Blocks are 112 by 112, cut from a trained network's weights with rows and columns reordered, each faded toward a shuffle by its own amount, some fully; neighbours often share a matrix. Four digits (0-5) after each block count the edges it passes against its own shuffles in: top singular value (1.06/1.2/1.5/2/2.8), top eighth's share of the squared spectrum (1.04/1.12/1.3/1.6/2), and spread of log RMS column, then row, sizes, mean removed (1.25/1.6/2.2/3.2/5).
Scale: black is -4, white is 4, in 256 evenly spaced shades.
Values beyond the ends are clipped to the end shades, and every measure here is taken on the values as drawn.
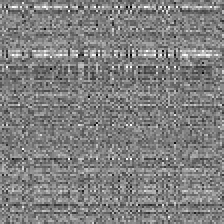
5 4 2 4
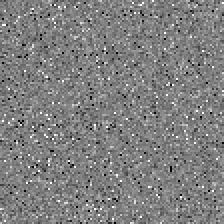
1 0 0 0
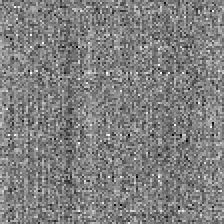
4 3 1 2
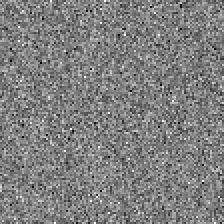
0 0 0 0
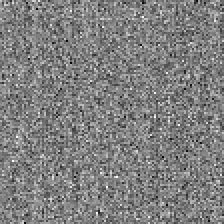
2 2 0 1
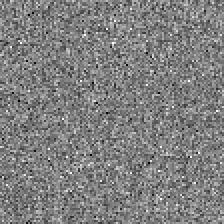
1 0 0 0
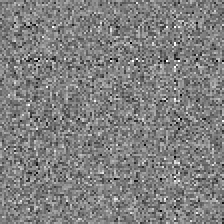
3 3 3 2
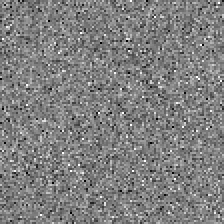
0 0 0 0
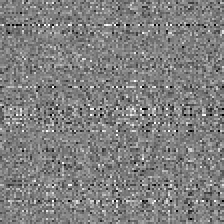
4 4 2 4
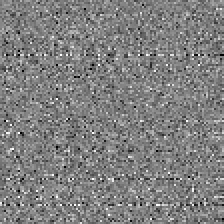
4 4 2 3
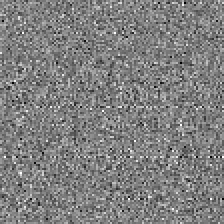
4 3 1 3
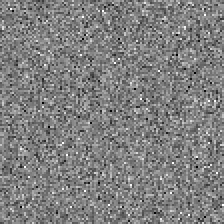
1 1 0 0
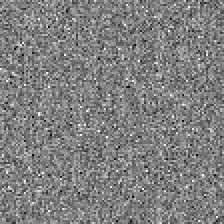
1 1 0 1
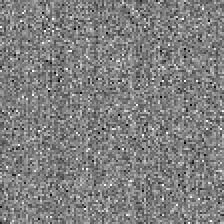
2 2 0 1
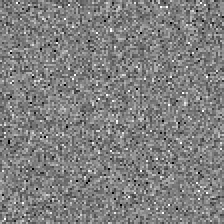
0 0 0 0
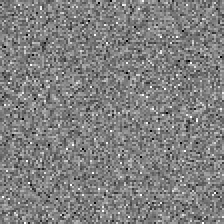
1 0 0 0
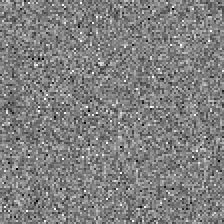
0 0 0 0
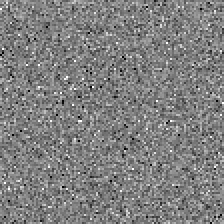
1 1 0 0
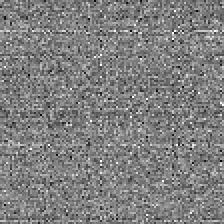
4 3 2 2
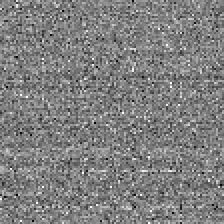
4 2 2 1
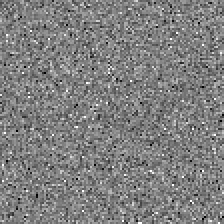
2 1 0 0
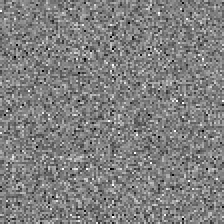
2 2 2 1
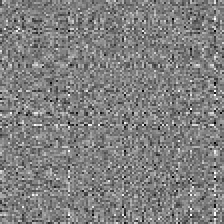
4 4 3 3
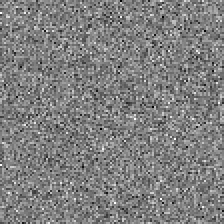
2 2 0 0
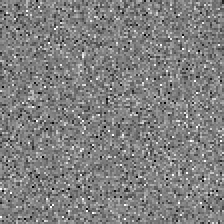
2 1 0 0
